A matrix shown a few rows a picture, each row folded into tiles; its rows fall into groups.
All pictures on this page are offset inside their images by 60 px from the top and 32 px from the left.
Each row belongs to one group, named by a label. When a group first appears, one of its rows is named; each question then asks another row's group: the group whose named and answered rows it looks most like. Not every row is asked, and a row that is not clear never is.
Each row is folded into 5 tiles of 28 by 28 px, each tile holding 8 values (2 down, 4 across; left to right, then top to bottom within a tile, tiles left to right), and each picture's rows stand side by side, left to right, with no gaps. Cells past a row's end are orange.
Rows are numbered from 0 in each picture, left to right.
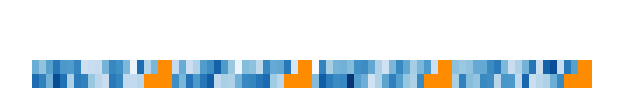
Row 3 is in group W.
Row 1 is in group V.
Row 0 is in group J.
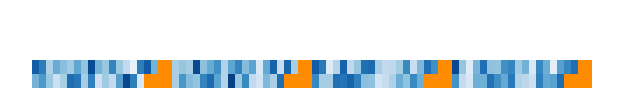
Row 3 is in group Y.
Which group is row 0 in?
Y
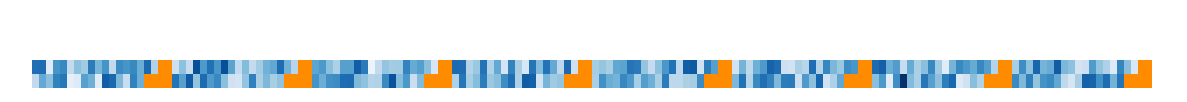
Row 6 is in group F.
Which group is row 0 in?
F
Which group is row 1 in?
V
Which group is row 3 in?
F
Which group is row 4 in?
W
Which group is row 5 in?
W
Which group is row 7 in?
V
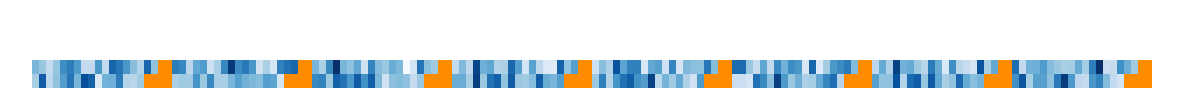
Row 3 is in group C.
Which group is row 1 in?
Y
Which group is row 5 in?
Y
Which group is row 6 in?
C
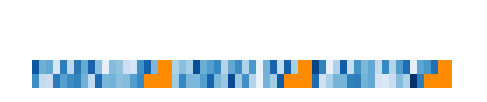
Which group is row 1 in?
W
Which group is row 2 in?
Y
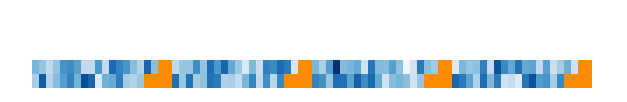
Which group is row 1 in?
V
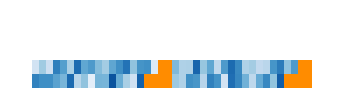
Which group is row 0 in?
V
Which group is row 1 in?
C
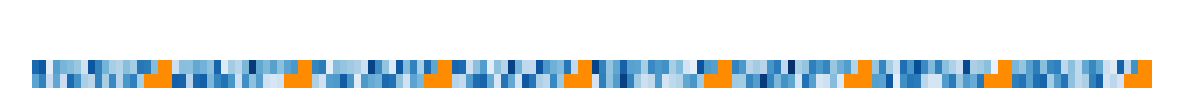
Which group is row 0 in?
Y
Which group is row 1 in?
J
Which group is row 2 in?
F
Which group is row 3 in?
F
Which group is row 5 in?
F
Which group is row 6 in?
V
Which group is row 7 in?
J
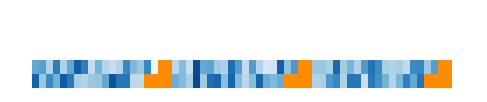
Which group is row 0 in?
V
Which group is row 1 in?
C
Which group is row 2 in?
C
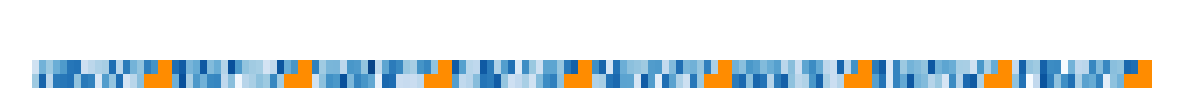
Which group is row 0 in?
W
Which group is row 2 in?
F
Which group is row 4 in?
F
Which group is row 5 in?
J
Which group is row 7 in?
W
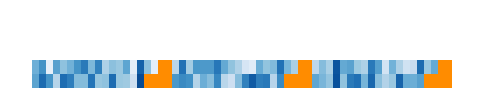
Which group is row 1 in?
V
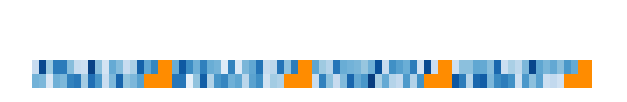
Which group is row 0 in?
C
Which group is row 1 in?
J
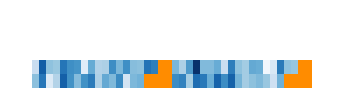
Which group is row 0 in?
W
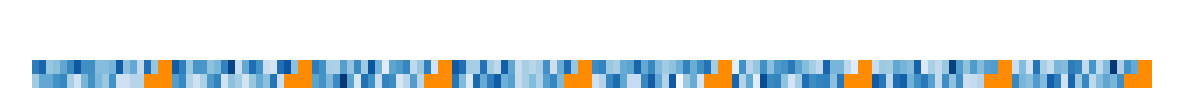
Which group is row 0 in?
F
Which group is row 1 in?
Y
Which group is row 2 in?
F
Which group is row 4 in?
F
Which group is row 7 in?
C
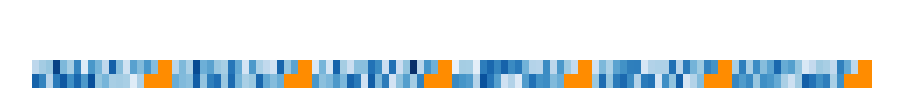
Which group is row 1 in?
C
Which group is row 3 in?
V
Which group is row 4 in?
W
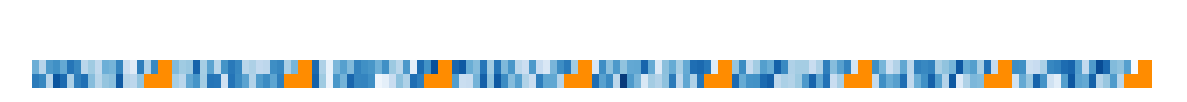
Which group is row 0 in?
J
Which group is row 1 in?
C
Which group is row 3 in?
Y
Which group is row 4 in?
V
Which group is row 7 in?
F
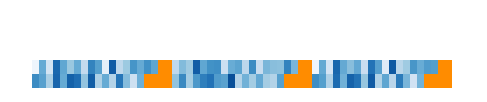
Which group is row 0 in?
C
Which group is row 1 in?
W
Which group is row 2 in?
C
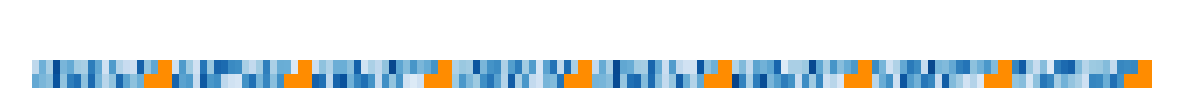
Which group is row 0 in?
C
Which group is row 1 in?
V
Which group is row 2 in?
J
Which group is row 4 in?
C
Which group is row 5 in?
J
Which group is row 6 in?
F
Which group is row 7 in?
Y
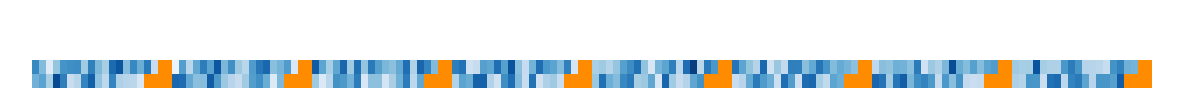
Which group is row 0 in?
F
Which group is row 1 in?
V
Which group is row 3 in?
F
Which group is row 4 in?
W
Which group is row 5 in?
F
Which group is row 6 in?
J
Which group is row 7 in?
C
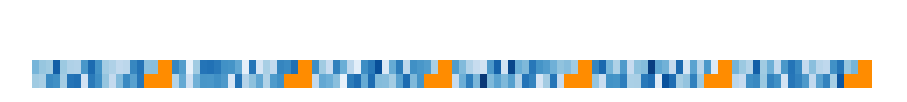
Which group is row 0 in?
C
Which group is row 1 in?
Y
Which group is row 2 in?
C
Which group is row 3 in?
F
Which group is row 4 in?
F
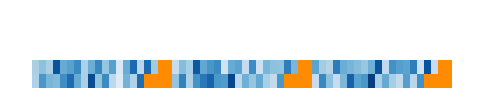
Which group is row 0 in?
W
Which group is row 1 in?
W
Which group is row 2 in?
W
